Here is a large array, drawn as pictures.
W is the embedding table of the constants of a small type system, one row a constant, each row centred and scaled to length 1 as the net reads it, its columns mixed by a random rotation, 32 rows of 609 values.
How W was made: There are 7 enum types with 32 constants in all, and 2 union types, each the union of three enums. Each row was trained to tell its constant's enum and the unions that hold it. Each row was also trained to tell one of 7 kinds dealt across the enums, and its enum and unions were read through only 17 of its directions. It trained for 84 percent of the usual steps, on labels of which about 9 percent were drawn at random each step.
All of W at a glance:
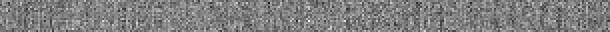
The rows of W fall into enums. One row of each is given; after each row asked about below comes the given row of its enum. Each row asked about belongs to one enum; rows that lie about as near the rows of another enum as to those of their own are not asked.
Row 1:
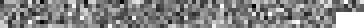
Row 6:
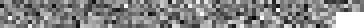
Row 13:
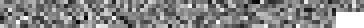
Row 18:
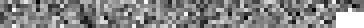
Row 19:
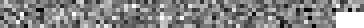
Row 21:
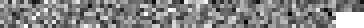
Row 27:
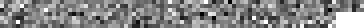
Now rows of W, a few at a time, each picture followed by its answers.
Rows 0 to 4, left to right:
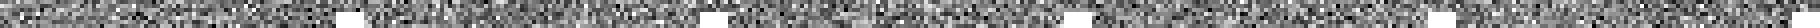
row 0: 19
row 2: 6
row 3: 6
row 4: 18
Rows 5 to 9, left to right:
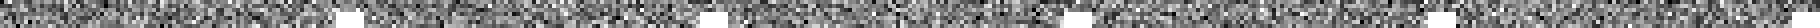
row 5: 6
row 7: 21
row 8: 27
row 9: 18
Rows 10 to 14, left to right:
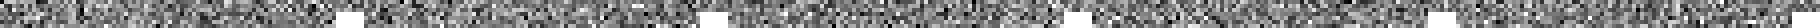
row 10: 18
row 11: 27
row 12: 6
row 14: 1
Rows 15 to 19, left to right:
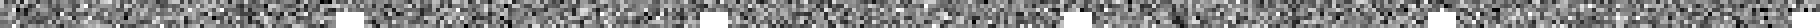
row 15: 27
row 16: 1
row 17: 21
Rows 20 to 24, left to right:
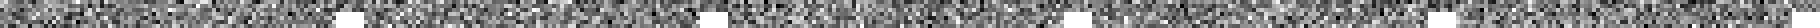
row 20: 21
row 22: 18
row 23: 21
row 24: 21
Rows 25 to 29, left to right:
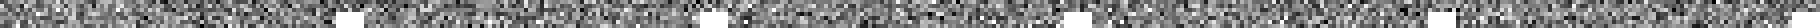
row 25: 18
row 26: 6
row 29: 13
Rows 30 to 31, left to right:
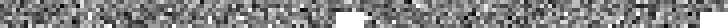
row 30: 1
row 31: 1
